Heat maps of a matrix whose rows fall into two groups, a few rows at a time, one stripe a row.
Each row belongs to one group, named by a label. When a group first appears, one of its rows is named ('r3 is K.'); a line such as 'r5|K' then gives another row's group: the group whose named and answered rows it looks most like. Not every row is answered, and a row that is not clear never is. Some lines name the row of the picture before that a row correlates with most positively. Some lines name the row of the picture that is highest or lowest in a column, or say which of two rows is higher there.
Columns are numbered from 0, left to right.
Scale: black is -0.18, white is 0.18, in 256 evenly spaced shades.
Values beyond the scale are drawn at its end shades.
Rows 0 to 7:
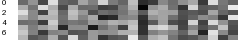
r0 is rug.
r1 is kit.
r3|kit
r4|rug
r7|kit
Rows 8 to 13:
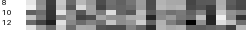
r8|kit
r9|kit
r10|rug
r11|rug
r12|rug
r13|kit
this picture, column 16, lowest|12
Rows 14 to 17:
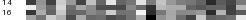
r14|rug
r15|kit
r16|rug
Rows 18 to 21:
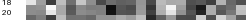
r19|kit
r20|kit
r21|rug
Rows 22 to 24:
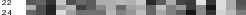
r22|rug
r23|rug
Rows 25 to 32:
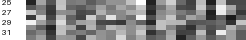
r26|rug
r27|rug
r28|rug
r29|kit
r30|rug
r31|rug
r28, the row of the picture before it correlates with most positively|22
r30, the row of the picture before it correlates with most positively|24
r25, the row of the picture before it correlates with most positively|22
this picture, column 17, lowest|29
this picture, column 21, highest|29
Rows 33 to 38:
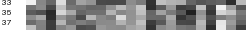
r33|kit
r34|rug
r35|rug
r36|rug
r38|rug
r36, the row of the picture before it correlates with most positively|32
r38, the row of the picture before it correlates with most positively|27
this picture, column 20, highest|35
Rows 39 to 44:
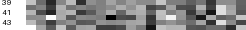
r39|rug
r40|rug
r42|kit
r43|rug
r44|kit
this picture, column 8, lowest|42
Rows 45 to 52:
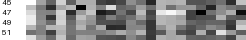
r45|kit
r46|rug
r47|kit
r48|kit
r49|kit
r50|kit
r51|rug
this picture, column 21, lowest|47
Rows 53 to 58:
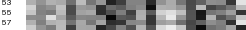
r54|kit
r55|kit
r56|kit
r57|kit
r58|kit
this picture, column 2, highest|56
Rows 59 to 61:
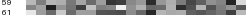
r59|kit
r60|rug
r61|kit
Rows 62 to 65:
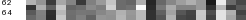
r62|rug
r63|rug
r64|rug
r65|rug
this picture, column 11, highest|63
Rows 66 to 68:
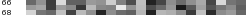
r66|rug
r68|kit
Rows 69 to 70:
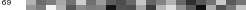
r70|kit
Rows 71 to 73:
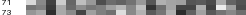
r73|rug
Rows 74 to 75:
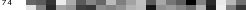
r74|rug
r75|rug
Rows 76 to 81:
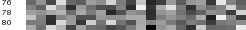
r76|rug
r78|kit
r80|rug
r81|kit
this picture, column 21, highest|81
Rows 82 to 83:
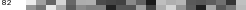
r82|kit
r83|kit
